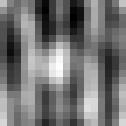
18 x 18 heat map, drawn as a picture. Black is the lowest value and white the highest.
Upright stripes repeat 4 times across the table. The ninth with the highest average is the centre. No lone cell stands out from its neighbours. The ninth with the lowest average is the top middle.
